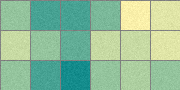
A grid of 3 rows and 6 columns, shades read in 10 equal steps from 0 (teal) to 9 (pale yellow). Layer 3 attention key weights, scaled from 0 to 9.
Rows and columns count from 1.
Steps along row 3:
down down up up down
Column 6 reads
8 8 5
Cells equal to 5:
5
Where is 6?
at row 3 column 5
